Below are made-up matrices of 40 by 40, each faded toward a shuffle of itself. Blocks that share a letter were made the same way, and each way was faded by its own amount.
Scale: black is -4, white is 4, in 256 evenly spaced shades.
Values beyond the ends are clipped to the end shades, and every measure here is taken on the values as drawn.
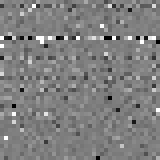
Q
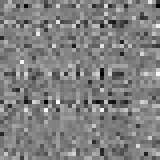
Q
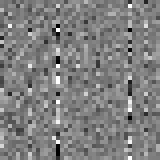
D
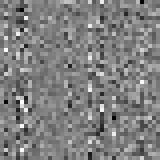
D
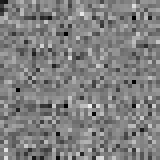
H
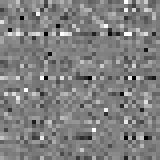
Q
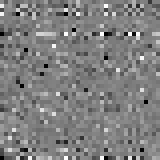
Q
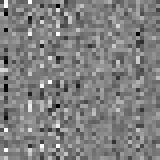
D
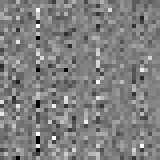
D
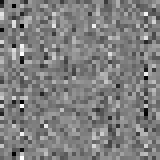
D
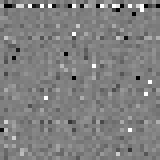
Q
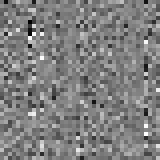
D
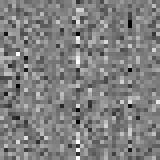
D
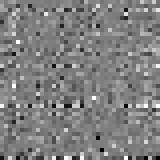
Q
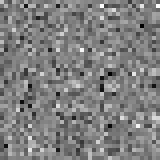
H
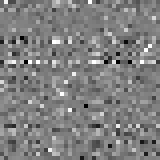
Q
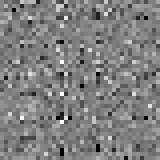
H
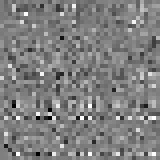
Q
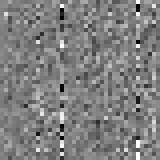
D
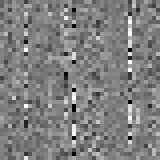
D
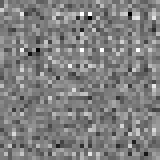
H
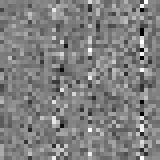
D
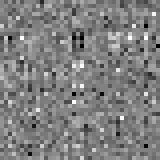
H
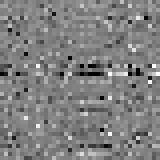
Q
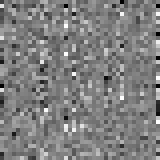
D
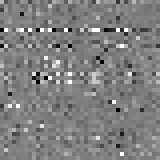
Q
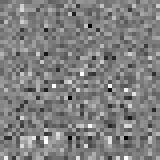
H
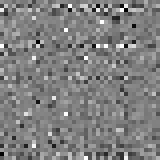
Q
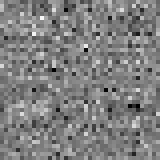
H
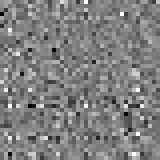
H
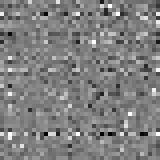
Q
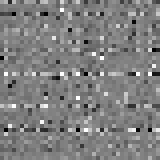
Q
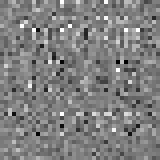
H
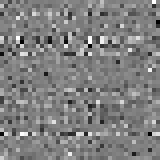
Q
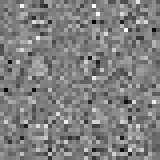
H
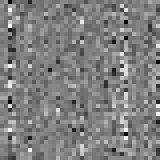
D
